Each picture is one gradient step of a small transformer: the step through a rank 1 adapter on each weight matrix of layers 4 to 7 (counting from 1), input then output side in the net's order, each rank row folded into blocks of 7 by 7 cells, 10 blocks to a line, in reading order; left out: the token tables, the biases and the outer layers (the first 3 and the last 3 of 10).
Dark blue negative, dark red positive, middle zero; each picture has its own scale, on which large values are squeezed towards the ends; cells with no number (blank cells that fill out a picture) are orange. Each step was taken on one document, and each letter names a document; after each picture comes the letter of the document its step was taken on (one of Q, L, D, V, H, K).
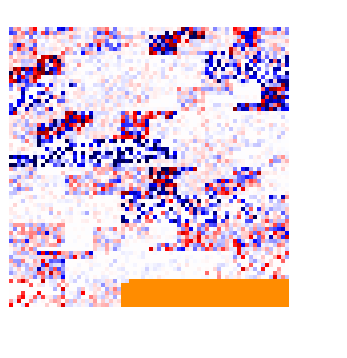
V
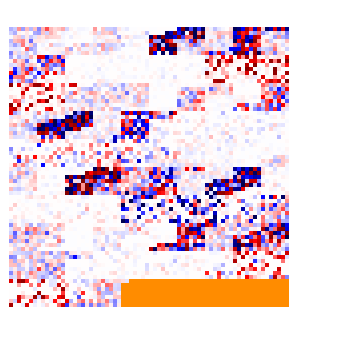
V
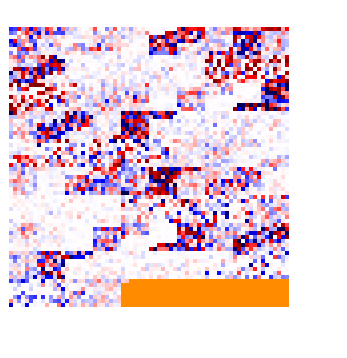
V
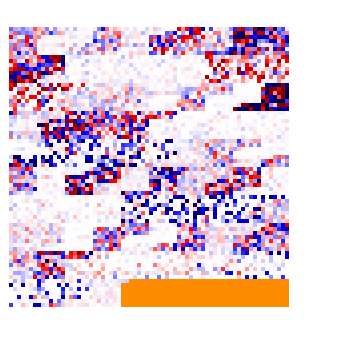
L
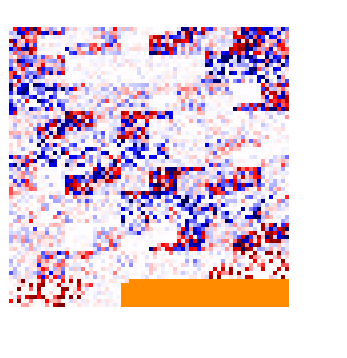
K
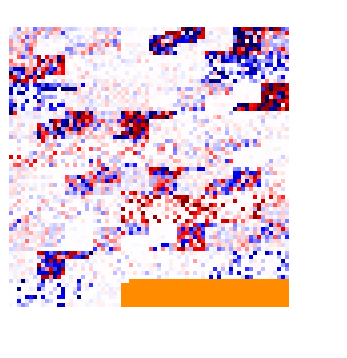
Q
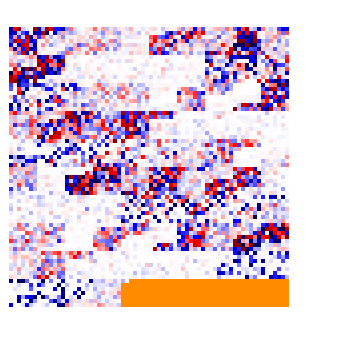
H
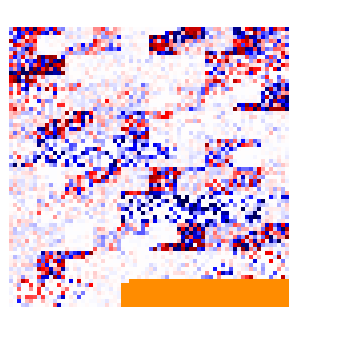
K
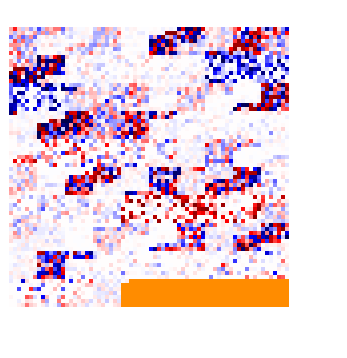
Q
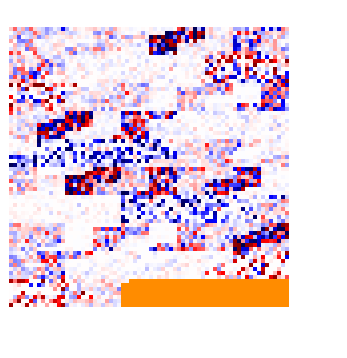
V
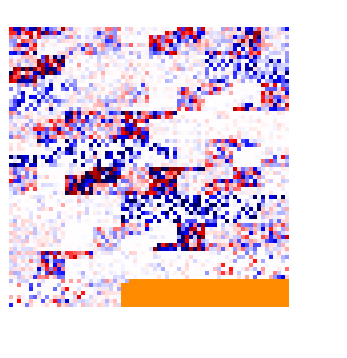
H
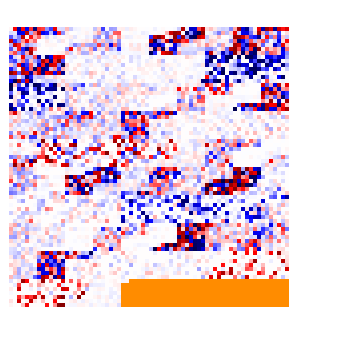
K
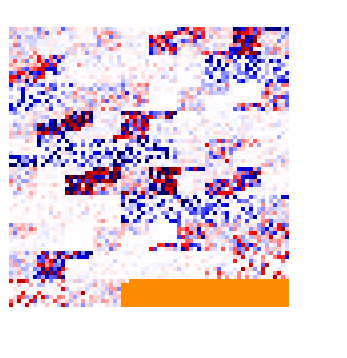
V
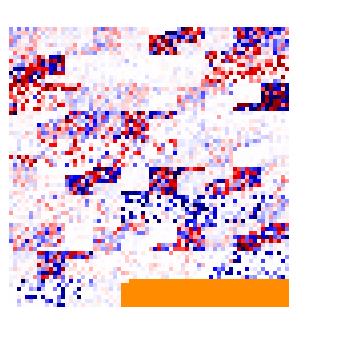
Q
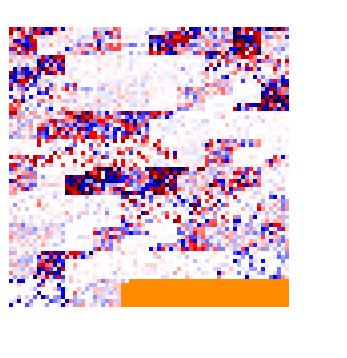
H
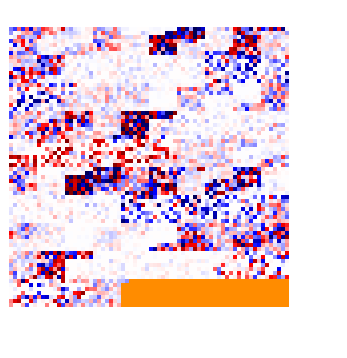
V
